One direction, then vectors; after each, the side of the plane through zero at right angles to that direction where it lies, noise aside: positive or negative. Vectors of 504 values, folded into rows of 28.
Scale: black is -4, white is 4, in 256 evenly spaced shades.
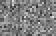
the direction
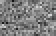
negative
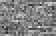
negative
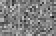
negative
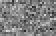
negative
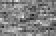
negative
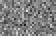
negative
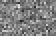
negative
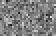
positive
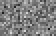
positive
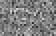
negative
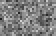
positive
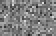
positive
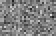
negative
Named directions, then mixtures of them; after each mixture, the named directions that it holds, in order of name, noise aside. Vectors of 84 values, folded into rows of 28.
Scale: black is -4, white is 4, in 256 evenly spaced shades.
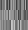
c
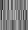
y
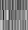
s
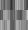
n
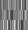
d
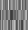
d, y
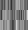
n, y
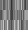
d, n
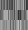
c, n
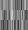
d, n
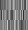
d, y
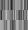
n, y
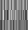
s, y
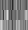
n, s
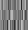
d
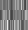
d, n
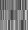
d, s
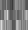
n, s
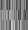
c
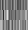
s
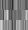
n, s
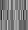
d, y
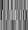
y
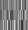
d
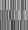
c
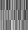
c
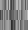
c, n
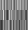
s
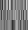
c, y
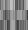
n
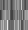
d, n
